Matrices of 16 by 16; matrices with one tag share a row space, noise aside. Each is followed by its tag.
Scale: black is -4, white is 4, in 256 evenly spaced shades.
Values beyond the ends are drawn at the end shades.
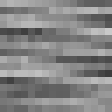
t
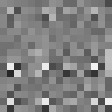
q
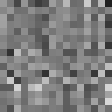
q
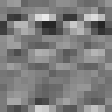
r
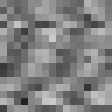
r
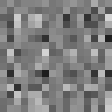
q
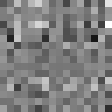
q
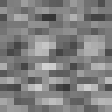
r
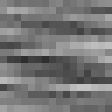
t
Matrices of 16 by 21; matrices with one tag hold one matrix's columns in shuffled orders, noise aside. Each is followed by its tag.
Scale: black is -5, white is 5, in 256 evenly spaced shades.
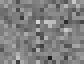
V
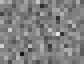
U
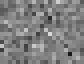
U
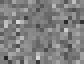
V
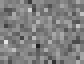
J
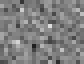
J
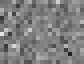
U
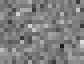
J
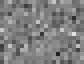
U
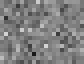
U
